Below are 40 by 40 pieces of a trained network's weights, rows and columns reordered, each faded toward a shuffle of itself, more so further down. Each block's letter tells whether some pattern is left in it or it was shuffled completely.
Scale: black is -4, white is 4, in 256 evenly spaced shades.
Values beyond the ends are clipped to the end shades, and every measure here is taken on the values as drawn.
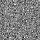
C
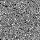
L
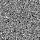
L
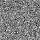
L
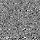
C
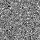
L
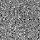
C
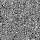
L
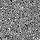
L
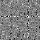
C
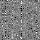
C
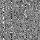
C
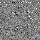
C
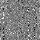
C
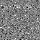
C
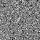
L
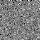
C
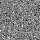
L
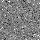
L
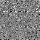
C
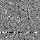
C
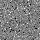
L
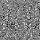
C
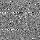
C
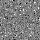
L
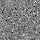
L
